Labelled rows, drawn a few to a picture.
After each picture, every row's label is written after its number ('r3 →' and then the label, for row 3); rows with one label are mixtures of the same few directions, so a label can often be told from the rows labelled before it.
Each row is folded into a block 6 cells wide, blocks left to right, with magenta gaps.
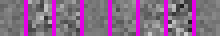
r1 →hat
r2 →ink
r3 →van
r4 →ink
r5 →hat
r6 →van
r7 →hat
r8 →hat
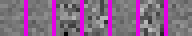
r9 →hat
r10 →hat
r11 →van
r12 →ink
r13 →hat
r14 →hat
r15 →van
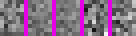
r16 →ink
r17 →hat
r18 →hat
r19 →hat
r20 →hat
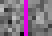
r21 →hat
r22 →ink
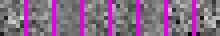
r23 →ink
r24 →hat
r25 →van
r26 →van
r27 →van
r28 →van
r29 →hat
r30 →ink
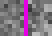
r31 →van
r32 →van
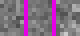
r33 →ink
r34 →hat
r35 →van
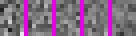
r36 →hat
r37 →ink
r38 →van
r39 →hat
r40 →van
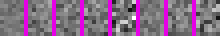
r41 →hat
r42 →hat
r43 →hat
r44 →hat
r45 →ink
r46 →hat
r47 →ink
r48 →ink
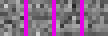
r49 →van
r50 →van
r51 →ink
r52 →ink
